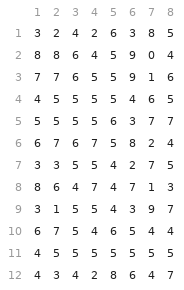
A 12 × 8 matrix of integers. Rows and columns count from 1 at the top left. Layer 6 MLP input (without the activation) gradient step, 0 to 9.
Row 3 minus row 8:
-1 1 2 -2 1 2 0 3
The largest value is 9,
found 3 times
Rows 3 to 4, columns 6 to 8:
9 1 6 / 4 6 5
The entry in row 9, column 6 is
3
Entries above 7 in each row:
1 3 1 0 0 1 0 1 1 0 0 1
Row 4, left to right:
4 5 5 5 5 4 6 5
